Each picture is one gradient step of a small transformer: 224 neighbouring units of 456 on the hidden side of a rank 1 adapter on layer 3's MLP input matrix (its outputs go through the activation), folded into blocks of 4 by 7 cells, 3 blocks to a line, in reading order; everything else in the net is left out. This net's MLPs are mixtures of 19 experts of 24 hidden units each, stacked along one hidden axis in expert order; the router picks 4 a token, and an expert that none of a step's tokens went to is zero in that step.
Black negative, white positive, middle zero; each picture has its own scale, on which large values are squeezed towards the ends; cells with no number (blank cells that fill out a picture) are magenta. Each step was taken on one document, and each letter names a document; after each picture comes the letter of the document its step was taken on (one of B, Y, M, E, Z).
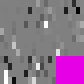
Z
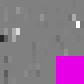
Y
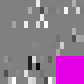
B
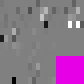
Y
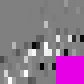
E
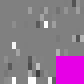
B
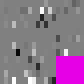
B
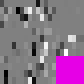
E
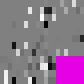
Z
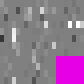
Y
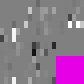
Y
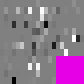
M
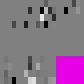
B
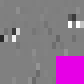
Y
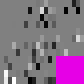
Z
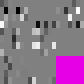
Y
